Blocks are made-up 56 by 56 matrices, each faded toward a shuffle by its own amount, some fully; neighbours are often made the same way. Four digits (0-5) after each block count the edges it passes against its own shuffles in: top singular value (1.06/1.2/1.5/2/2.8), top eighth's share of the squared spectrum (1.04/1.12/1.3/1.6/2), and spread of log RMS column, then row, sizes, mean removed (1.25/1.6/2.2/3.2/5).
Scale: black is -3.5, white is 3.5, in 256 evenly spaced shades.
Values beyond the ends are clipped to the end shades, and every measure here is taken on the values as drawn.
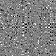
4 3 2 1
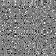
4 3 1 1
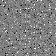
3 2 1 1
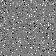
2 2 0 0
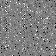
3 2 1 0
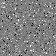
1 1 0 0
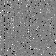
3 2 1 0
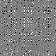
4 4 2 2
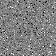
2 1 0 0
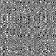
4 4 2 2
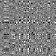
4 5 2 3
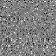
3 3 1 1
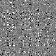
3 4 2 2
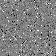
1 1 0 0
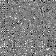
3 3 1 1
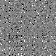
3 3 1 1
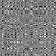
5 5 3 3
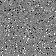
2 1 0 0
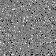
3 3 0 1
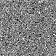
1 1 0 0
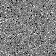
0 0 0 0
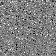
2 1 0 0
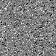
2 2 1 0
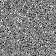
1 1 0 0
